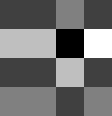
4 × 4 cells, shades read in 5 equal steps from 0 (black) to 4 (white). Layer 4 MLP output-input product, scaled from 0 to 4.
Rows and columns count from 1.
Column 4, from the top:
1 4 1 2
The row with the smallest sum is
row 1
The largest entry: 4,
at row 2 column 4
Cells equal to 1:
7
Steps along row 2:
same down up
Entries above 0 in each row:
4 3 4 4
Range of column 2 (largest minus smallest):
2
